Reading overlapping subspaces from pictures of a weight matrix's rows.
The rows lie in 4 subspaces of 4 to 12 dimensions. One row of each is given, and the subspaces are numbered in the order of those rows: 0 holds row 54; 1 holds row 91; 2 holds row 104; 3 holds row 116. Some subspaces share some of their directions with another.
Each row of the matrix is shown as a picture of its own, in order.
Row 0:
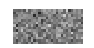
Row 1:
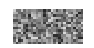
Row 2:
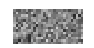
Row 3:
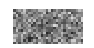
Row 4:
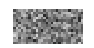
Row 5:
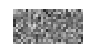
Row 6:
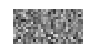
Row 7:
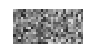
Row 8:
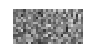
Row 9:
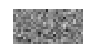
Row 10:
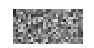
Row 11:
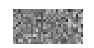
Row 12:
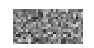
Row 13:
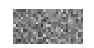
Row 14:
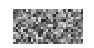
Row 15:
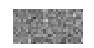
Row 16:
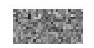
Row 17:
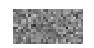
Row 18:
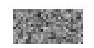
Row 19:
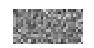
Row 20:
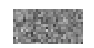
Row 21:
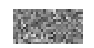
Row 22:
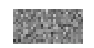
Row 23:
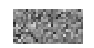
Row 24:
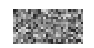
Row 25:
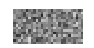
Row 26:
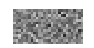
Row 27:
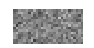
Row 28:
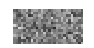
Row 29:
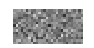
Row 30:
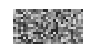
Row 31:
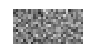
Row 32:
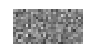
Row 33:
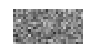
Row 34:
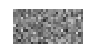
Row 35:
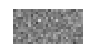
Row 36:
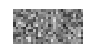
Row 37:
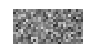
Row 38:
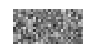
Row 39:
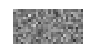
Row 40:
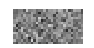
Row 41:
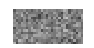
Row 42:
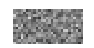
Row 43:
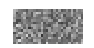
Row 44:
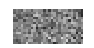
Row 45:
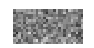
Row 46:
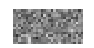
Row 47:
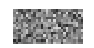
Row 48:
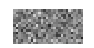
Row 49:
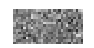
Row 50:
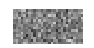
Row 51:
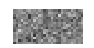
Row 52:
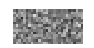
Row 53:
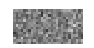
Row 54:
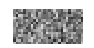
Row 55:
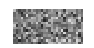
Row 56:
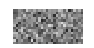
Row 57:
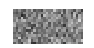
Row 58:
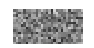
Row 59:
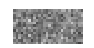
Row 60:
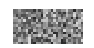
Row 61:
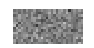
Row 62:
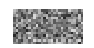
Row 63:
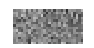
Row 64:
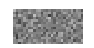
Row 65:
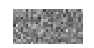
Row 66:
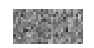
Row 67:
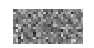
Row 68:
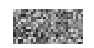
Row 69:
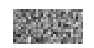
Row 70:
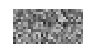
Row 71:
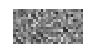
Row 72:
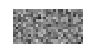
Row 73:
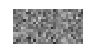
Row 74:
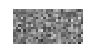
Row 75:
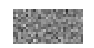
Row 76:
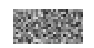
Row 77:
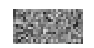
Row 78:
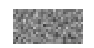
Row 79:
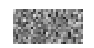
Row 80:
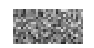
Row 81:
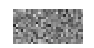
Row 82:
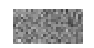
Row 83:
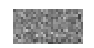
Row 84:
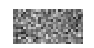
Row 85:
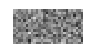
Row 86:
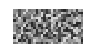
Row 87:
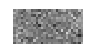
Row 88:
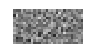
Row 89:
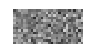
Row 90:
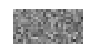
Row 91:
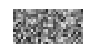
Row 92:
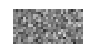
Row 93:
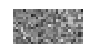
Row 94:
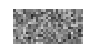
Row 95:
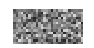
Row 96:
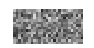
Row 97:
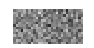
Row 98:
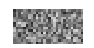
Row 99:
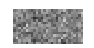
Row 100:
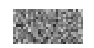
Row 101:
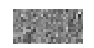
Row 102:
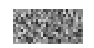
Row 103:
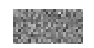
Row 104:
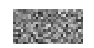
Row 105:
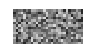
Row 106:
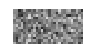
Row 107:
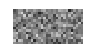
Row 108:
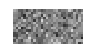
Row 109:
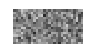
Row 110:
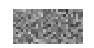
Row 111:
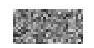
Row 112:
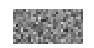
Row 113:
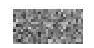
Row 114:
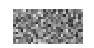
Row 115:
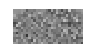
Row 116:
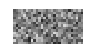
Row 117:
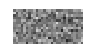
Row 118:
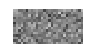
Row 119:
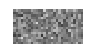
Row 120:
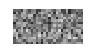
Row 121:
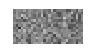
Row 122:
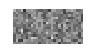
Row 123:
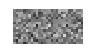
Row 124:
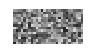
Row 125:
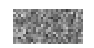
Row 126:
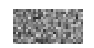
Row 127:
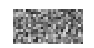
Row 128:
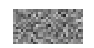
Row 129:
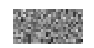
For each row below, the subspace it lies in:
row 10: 1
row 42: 0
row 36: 1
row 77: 1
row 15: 2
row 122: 0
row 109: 0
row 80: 1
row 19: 2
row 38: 1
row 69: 3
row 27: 0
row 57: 2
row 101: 3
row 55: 3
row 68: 0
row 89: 2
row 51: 0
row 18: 0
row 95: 3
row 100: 1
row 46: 0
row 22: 3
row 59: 1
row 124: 0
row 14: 3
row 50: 0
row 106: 0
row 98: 1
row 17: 0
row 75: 0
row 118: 2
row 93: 1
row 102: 1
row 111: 2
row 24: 2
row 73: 0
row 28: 0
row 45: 1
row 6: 0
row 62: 2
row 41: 0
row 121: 0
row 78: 1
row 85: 2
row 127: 1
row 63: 2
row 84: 1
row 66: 3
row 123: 2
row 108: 3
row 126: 0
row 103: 2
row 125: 1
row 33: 1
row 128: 2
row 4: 0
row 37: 0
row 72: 0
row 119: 1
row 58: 0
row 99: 1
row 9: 1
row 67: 0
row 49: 1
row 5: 2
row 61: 0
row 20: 1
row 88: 1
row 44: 0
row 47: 3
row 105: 1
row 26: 2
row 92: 1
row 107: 3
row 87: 1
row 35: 1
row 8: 3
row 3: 0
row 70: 1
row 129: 0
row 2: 3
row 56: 3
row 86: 1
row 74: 0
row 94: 1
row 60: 2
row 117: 0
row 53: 1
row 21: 0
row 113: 1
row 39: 0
